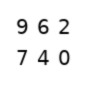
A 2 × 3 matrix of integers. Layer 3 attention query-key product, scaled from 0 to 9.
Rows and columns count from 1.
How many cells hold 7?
1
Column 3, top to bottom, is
2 0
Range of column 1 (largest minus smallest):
2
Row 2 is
7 4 0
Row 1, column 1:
9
